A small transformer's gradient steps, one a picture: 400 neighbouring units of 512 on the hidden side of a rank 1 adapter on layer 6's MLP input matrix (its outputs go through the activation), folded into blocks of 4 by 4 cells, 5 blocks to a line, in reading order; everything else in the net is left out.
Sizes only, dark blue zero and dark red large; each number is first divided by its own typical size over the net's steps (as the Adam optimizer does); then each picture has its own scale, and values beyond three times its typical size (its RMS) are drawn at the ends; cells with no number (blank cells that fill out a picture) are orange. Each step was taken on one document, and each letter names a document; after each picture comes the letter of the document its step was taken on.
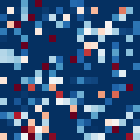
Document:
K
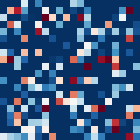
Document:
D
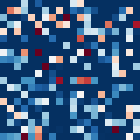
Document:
K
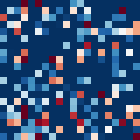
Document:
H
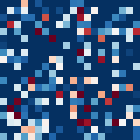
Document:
K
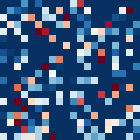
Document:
K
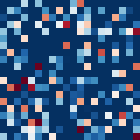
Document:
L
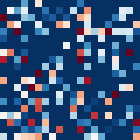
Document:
H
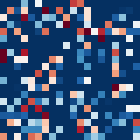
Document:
H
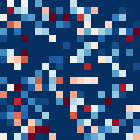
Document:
D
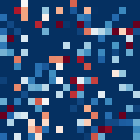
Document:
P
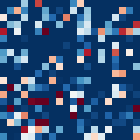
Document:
L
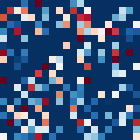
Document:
H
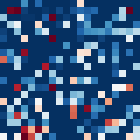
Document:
K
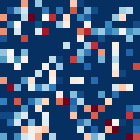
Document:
D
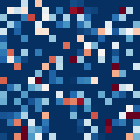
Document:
D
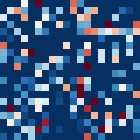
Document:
P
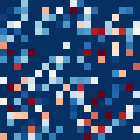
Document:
P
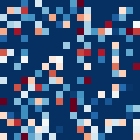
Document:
H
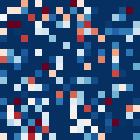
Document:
K
